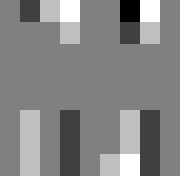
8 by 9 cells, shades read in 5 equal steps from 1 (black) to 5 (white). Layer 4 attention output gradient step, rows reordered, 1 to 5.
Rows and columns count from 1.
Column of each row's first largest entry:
4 4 1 1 1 2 2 7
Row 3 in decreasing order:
3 3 3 3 3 3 3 3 3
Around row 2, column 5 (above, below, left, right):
3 3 4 3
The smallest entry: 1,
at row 1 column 7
